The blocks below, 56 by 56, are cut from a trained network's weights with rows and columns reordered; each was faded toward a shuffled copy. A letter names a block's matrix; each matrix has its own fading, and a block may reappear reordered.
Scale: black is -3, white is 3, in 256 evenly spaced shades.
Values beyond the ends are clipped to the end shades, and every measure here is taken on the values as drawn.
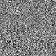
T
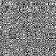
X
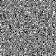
T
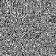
T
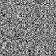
T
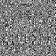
T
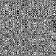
X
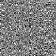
T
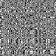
X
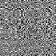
X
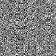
T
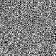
T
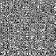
T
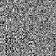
T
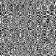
X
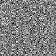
T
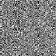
T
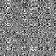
X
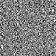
T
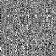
T
